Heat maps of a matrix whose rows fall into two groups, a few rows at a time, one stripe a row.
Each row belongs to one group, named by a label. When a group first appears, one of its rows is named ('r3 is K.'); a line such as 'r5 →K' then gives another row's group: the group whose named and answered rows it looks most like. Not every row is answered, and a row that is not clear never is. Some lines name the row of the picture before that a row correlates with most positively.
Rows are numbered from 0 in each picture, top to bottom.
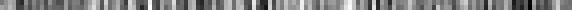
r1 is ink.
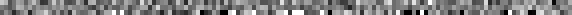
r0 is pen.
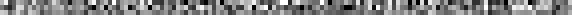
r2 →pen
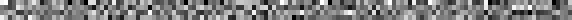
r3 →pen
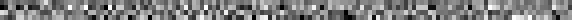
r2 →pen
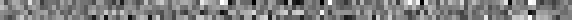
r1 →pen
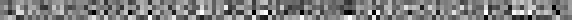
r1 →pen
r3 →ink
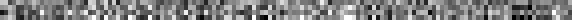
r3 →ink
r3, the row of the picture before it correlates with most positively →3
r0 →pen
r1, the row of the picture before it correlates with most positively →3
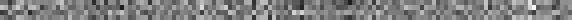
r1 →pen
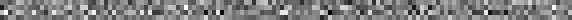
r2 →pen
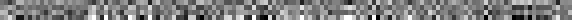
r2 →pen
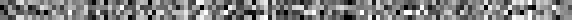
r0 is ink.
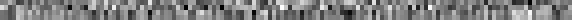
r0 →ink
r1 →pen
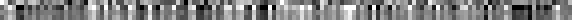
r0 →pen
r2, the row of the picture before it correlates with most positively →0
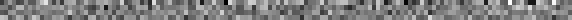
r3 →pen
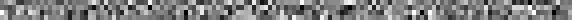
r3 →pen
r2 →pen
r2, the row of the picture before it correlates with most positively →3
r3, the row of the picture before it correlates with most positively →3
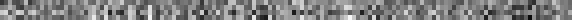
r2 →pen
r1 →ink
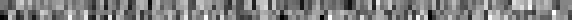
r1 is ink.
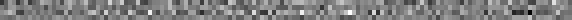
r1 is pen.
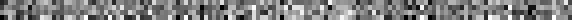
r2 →ink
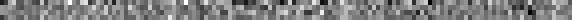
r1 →ink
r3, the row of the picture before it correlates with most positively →3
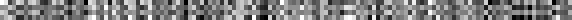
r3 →ink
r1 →ink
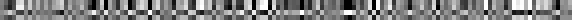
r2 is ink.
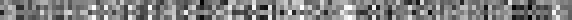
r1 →ink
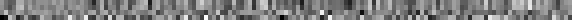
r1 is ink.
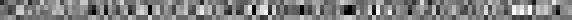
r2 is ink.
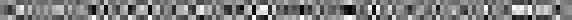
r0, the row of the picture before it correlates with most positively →3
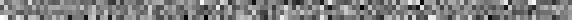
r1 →pen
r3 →pen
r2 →ink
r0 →pen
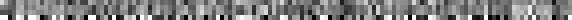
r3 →pen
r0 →pen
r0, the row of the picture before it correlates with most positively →3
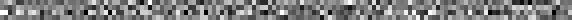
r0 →ink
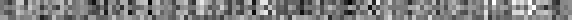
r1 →pen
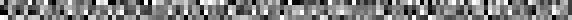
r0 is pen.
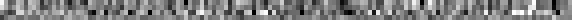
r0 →pen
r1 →pen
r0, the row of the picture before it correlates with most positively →3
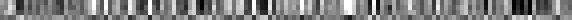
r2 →ink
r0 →ink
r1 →ink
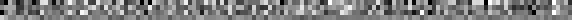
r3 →pen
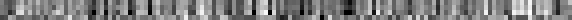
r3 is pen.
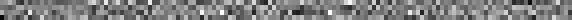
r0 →ink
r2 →pen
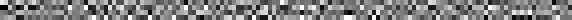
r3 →ink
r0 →pen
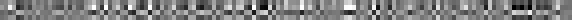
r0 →ink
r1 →ink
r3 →ink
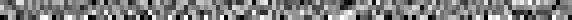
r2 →ink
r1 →pen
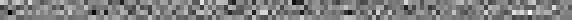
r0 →pen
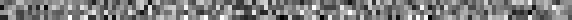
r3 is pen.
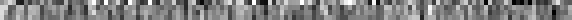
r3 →pen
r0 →ink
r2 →pen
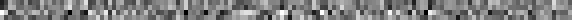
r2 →pen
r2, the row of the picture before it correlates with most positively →1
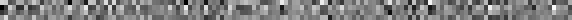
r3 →pen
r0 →pen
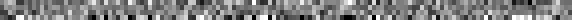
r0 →ink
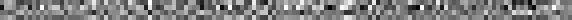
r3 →ink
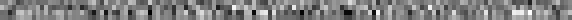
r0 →ink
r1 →pen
